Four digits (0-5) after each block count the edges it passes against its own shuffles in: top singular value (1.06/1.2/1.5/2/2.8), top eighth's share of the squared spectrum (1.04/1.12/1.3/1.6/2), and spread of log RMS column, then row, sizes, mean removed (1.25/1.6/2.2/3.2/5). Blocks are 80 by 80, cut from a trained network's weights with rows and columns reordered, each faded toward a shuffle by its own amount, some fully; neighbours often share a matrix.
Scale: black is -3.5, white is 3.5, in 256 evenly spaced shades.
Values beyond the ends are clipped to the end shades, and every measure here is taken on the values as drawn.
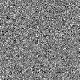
3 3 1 2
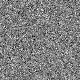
0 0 0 0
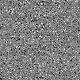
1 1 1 0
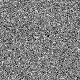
1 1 0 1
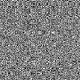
3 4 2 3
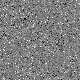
0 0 0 0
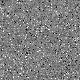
0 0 1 0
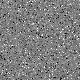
0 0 0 0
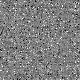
1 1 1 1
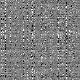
3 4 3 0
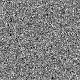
2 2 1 0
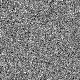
0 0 0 0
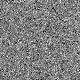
1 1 0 0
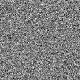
2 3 0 1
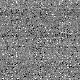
2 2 2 0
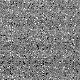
2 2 2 0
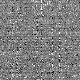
3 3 3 0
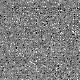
2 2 1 0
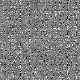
2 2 2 0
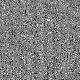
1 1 0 1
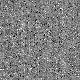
1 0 0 0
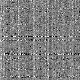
4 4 1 3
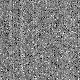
2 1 0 0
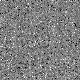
1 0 0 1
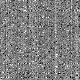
3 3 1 2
